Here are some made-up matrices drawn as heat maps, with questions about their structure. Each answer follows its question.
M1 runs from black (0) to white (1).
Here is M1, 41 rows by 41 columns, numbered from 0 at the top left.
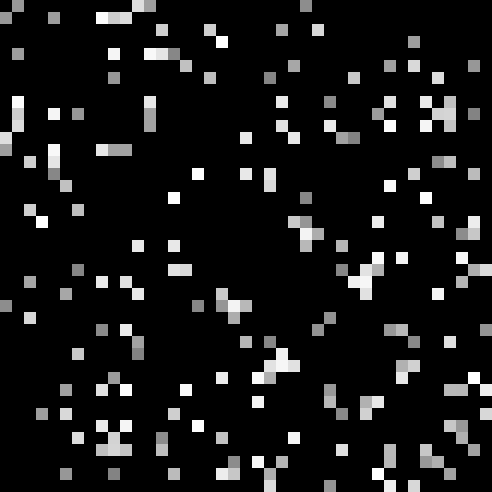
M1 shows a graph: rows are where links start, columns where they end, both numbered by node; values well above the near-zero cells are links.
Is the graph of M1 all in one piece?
no
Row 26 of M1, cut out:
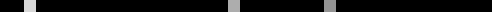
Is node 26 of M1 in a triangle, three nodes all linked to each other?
no
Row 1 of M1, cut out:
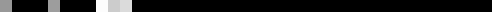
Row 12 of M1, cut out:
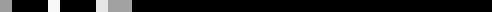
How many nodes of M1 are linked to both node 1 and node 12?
5
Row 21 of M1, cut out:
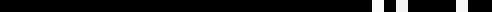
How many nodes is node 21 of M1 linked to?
3
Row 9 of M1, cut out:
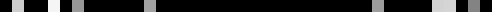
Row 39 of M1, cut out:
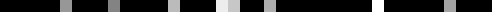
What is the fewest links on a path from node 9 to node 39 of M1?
1
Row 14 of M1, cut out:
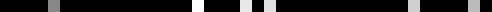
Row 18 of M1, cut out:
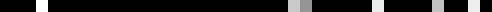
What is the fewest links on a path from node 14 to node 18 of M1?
2
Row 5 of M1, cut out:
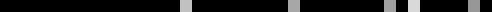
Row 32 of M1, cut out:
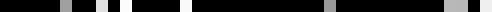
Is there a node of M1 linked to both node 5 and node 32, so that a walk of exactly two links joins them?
yes
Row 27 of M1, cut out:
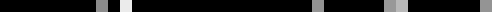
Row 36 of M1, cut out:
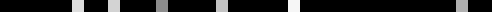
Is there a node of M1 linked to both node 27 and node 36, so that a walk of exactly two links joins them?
no
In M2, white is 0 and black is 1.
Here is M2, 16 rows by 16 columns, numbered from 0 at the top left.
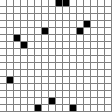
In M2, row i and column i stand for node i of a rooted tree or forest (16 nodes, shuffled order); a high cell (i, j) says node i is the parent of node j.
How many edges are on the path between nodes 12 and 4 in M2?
3
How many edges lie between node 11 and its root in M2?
1
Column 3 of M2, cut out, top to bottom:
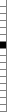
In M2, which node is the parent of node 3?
6
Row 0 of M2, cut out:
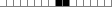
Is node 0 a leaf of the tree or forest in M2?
no
